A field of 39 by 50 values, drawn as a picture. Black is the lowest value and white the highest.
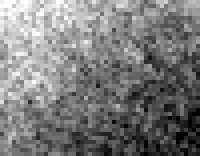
Ninth with the highest average: top left. Stripes: none. Odd rows or columns: none. Slope: up to the top left. Mirror symmetry: none.
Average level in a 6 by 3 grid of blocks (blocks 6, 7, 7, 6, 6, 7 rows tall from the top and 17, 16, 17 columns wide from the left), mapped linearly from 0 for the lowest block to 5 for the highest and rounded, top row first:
543 / 432 / 421 / 321 / 220 / 210
